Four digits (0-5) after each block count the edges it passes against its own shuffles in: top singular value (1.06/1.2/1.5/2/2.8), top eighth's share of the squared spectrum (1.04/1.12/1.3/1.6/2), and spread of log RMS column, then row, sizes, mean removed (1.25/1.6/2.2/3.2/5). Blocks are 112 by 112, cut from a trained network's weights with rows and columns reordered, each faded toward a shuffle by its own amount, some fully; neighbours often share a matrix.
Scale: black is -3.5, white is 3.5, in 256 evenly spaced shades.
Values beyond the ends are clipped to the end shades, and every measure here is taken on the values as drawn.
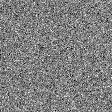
0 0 0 0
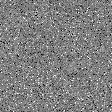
0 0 0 0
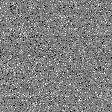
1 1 0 0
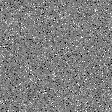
0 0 0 0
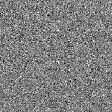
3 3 1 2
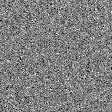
0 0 0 0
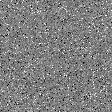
0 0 0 0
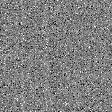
2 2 0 1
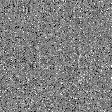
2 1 0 1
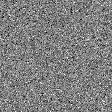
1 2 0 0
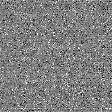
2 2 2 0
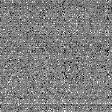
3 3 3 1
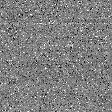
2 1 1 0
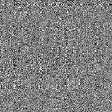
3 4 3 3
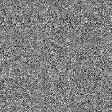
3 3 2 2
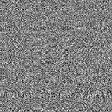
4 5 2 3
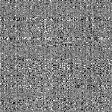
3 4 1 4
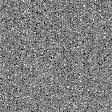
1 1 0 0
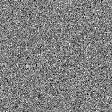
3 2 0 1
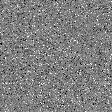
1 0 0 0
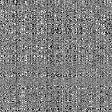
4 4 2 4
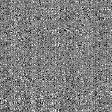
3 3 1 3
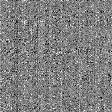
3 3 1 3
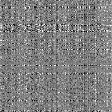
4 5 1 4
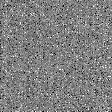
2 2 0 1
